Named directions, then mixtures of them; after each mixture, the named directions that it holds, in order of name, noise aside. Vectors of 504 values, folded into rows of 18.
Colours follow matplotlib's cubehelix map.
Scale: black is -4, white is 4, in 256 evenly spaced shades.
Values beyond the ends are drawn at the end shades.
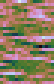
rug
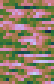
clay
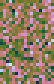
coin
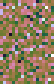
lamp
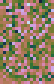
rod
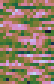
clay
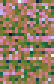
lamp, rug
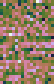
lamp, rug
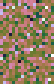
lamp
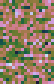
clay, coin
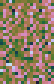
coin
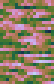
clay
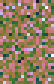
lamp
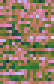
rod, rug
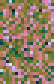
coin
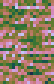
clay, lamp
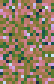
coin, lamp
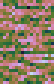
clay, lamp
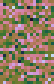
clay, lamp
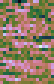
rod, rug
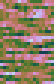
clay, rug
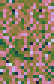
coin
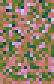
rod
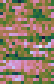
coin, rug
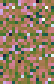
lamp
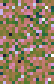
lamp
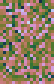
rod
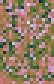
rod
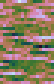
rug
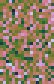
coin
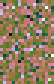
lamp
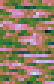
clay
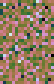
lamp
